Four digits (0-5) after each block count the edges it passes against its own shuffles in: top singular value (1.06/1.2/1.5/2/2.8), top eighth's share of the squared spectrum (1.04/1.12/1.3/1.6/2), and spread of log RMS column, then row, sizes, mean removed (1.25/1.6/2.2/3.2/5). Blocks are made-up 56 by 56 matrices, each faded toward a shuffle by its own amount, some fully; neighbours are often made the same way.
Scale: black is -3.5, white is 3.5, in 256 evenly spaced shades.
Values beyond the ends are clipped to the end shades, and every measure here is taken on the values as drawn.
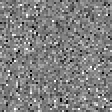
1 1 0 0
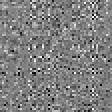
4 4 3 2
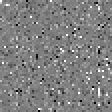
3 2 0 1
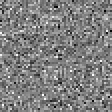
3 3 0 1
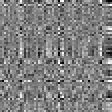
5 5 3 3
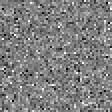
0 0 0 0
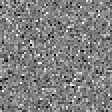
0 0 0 0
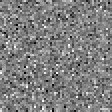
1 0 0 0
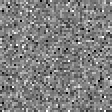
2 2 0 0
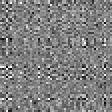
4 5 3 3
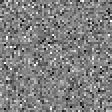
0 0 0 0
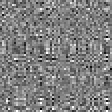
4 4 3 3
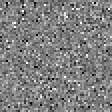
0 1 0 0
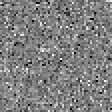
0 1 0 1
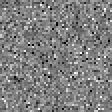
0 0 0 0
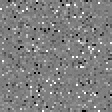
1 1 0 1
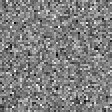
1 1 0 0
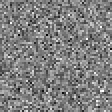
2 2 0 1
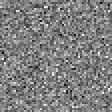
0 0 0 0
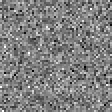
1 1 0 0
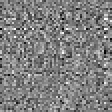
4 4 2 2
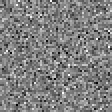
1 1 0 0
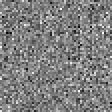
3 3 1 1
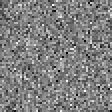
0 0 0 0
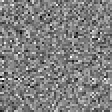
3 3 1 1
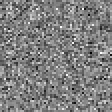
3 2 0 1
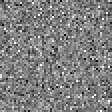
0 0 0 0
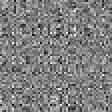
4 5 3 3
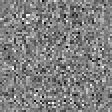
3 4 2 2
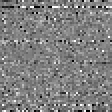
3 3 0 3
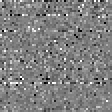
2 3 1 3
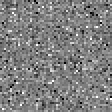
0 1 1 1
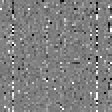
4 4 2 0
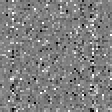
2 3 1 0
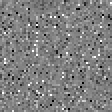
2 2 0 0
